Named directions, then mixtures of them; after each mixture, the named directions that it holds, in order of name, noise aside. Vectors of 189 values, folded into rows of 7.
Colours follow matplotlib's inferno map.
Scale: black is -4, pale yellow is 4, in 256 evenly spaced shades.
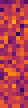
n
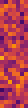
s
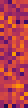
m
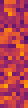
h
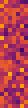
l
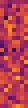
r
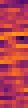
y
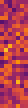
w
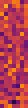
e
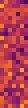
l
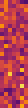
e, l, m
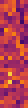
h, s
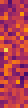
s, w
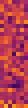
m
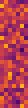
l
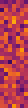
n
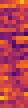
y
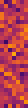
e, m, w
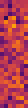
m, r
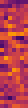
r, y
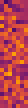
h, m, w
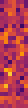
h, n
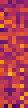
l, m, y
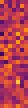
w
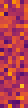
e, m
